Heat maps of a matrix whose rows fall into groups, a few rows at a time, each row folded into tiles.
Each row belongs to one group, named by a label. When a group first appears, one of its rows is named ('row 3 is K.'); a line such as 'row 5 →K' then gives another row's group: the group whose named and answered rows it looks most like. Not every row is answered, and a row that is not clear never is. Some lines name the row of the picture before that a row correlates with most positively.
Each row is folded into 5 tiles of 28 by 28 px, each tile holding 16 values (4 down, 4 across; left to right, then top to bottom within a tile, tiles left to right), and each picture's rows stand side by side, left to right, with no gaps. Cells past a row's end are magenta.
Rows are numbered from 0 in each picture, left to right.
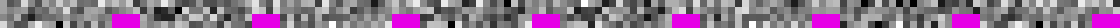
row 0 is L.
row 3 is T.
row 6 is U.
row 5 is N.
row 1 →T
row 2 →N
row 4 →T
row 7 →L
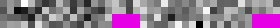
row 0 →T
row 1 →L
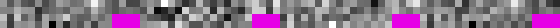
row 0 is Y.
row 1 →T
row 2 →N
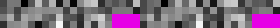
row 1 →U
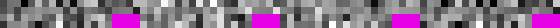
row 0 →U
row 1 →L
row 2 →N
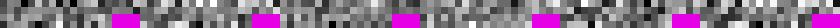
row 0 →U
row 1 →L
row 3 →N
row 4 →T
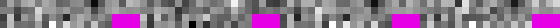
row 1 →Y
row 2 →N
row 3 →N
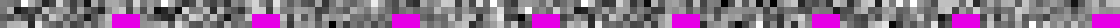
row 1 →T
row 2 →Y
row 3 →L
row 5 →U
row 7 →N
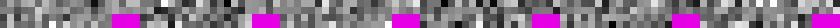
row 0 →N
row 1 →T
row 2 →N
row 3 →U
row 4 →Y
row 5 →L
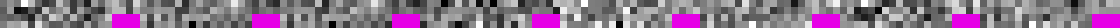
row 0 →T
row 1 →Y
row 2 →Y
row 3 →U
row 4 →L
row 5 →N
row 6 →T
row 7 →N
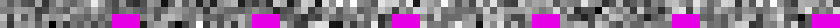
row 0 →Y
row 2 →L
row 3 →L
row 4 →T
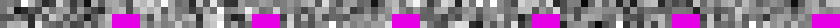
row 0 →T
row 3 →L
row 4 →U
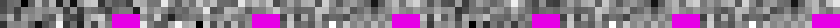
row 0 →U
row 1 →L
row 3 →Y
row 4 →N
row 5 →N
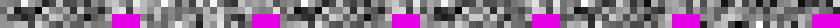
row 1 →L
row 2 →T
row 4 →T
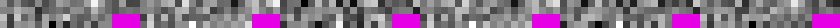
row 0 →Y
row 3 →N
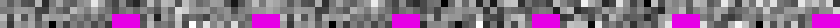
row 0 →Y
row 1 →N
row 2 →Y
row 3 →U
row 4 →T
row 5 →L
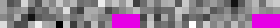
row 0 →L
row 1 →N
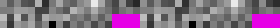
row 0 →Y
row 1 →Y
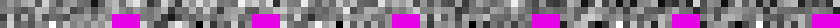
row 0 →N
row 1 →L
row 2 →L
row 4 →U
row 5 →U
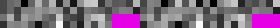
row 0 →U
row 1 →U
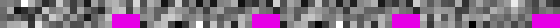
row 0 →T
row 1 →U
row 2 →U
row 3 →Y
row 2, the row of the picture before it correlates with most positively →1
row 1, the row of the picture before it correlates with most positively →1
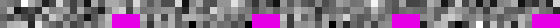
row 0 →T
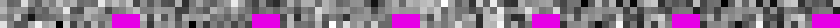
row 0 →L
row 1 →Y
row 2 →N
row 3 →L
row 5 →U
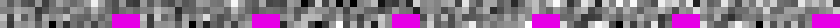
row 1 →Y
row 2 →U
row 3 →N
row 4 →L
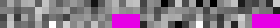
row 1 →U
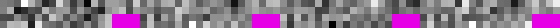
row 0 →T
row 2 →Y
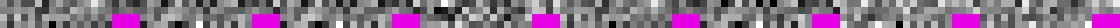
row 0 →Y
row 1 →U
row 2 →U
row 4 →Y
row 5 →U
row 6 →L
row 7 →N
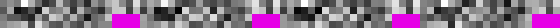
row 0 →T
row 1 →T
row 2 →T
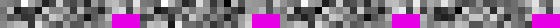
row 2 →T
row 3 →T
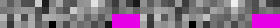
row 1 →Y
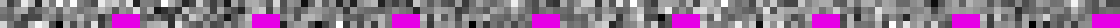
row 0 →L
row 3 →Y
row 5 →L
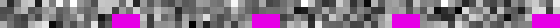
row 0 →L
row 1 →Y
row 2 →T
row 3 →T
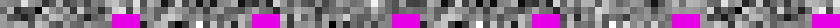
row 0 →T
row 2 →Y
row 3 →U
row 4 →N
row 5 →T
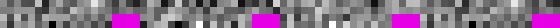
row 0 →Y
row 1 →U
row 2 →N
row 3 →Y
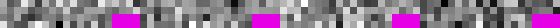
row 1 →N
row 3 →U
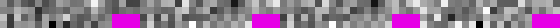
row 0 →Y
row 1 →N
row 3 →L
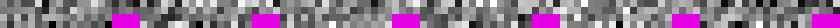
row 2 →N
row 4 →L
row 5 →U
